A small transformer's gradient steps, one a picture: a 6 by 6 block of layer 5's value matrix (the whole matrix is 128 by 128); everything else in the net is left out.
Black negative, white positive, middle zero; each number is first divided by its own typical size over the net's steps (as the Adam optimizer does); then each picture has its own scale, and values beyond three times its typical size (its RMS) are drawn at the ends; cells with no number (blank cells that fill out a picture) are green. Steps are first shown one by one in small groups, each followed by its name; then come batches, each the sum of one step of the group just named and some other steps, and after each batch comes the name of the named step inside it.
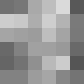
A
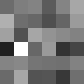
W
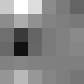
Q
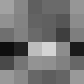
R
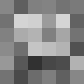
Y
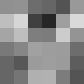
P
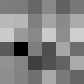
Y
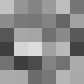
R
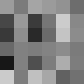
A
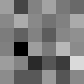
Y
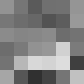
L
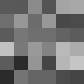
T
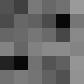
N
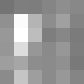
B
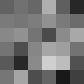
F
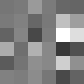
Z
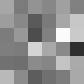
Z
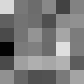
L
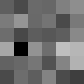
T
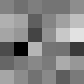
Z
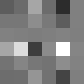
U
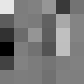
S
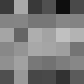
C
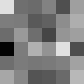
S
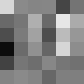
S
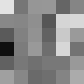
S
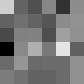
S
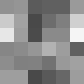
C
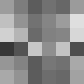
C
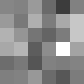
U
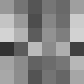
C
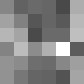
U
